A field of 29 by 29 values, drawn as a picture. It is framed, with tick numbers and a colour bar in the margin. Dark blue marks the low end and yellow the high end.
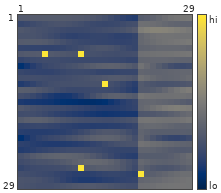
Overall the values sit about 30% of the way up the scale. The right part is higher, past a seam about 70% of the way across. The bottom left is the smoothest part. The values are skewed, with a long tail toward high values. Five lone cells stand out, each far higher than its neighbours.
